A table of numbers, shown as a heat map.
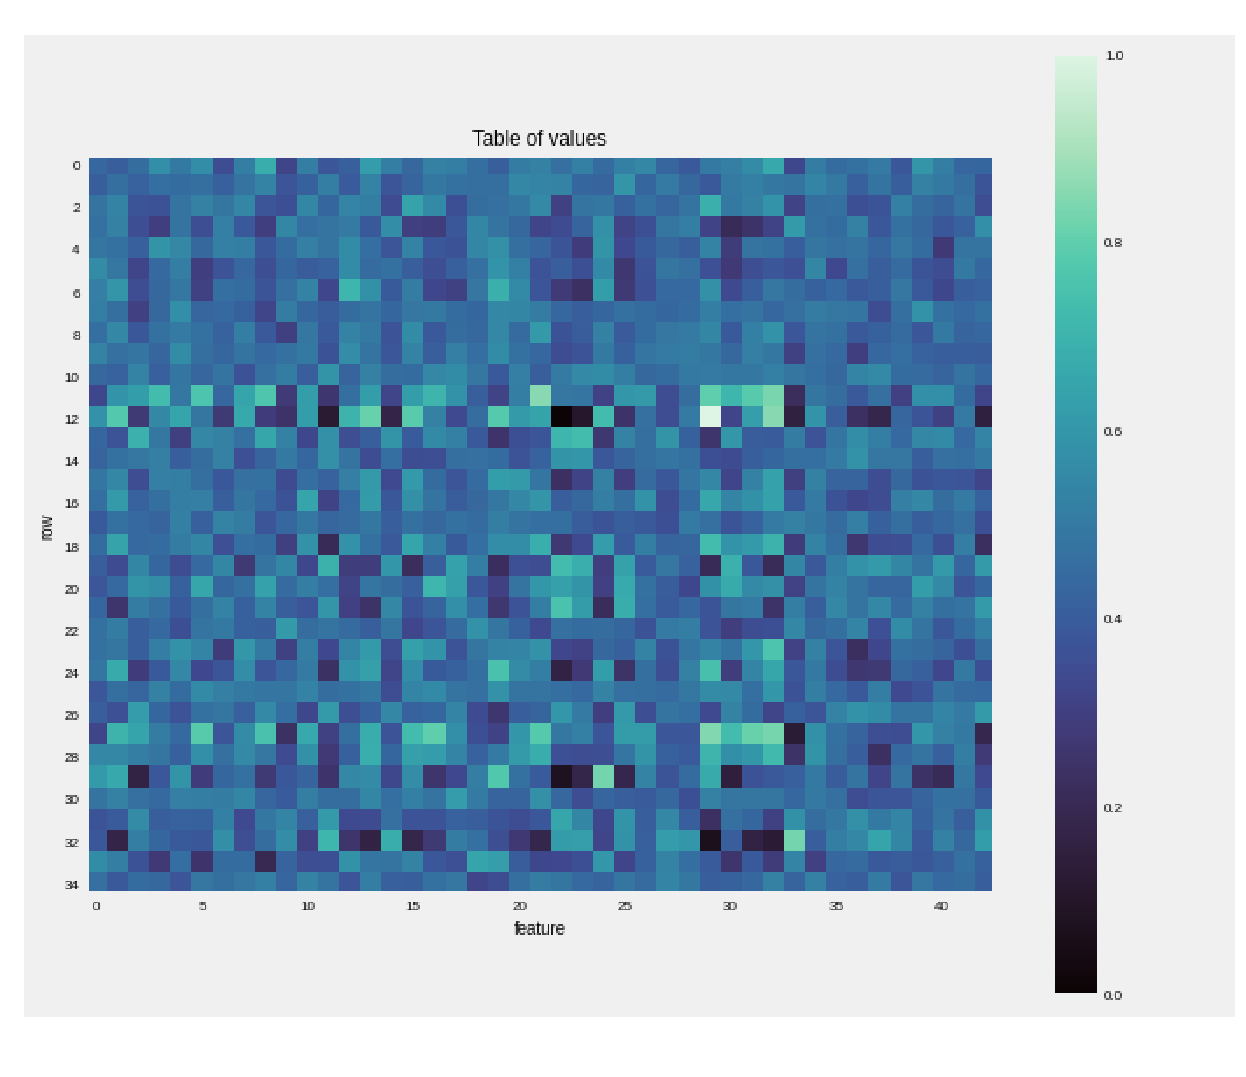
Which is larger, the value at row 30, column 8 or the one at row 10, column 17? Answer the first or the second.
the second
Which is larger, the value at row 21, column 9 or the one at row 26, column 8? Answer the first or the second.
the second
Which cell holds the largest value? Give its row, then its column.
12, 29
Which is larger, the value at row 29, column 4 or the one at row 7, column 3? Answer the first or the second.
the first
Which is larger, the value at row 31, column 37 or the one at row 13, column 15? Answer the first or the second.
the first
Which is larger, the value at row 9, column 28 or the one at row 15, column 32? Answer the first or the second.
the second
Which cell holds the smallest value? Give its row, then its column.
12, 22
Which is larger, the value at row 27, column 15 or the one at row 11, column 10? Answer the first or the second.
the first
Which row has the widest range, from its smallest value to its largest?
12
